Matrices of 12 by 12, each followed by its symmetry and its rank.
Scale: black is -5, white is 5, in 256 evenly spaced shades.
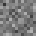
symmetric, full rank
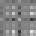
symmetric, rank one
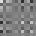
symmetric, rank one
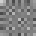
symmetric, rank two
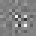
symmetric, rank two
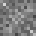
symmetric, full rank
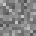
symmetric, full rank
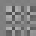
symmetric, rank one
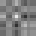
symmetric, rank one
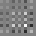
symmetric, rank one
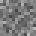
symmetric, full rank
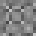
symmetric, rank two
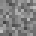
neither, full rank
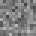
neither, full rank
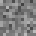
neither, full rank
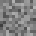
neither, full rank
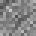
symmetric, full rank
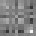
symmetric, rank two
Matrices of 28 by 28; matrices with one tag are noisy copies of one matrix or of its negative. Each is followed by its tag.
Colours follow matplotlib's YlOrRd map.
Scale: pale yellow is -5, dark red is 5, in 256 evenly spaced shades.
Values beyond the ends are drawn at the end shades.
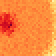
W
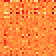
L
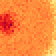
W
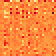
L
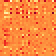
L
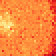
W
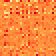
L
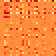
L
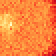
W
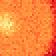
W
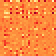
L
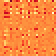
L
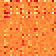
L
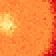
W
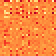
L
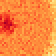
W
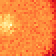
W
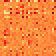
L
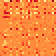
L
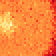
W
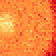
W
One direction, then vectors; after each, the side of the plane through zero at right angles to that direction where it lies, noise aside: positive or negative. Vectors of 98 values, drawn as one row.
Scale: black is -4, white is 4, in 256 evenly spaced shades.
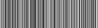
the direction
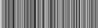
positive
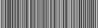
positive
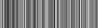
positive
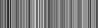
negative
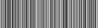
positive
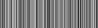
negative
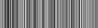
positive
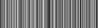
negative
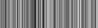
positive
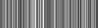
negative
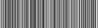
positive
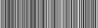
positive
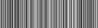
positive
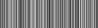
negative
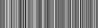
negative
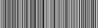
positive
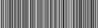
positive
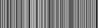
negative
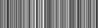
negative
